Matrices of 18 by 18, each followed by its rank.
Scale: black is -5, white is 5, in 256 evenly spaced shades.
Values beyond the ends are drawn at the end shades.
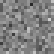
full rank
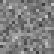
full rank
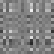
two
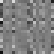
two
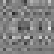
three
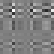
one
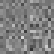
three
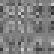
two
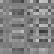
two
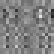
three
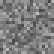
full rank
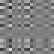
one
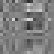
two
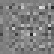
three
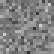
full rank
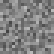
full rank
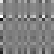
one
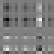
one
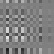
one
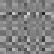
two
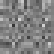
three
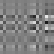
one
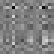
two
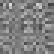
three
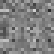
three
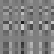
one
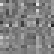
three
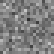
full rank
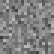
full rank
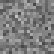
full rank
